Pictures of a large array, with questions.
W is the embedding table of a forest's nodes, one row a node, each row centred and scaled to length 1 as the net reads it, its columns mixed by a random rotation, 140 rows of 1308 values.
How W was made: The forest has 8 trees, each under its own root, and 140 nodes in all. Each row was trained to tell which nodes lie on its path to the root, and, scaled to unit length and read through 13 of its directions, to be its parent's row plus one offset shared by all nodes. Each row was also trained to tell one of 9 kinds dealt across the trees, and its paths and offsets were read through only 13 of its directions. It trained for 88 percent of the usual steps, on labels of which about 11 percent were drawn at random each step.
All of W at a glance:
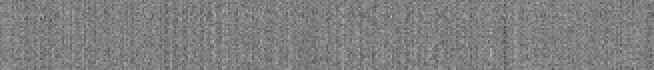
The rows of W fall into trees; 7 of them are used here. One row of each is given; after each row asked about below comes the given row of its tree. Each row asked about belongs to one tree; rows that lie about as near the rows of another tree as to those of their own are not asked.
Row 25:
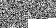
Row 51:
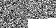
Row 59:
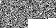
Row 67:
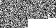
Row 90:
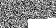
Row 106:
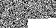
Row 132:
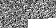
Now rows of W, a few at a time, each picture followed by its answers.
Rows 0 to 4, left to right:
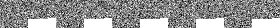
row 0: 51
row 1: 132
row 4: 67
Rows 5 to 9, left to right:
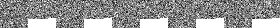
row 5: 90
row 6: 51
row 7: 106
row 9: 90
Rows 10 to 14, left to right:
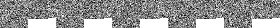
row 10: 25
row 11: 132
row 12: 132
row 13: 25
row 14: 67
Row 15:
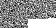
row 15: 132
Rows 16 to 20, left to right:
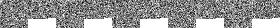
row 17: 25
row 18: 132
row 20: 25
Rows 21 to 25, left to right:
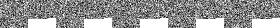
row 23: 132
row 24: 25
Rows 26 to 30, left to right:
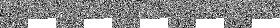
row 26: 25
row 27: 106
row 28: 90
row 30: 106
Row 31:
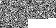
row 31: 59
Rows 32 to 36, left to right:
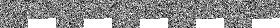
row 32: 67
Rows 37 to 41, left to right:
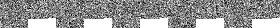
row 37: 132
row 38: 67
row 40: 132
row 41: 25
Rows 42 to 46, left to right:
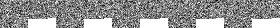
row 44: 132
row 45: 132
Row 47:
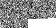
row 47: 132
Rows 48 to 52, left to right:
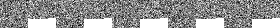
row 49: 106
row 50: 90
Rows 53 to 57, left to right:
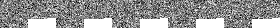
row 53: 25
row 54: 132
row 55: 67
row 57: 51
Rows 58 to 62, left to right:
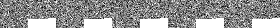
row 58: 25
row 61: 25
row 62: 106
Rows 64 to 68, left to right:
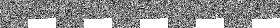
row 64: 25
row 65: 25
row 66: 25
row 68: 67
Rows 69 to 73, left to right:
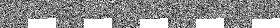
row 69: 51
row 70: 90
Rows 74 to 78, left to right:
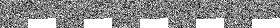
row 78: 90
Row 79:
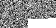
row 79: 106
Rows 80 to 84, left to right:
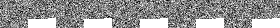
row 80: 25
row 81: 132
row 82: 106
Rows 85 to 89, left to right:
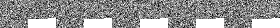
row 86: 106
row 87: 67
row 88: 25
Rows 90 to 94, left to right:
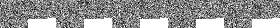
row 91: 67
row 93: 51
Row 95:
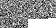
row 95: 132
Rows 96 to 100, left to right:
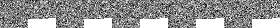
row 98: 90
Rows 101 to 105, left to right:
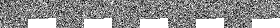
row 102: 25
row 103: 59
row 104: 132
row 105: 25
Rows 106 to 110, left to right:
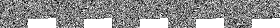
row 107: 25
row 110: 132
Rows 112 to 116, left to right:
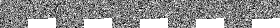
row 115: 67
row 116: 132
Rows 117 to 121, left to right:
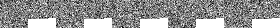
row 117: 132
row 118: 67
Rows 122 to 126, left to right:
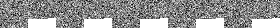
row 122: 25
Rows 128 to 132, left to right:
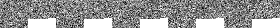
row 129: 106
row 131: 132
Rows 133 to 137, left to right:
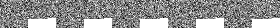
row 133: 51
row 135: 25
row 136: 51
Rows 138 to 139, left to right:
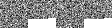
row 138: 132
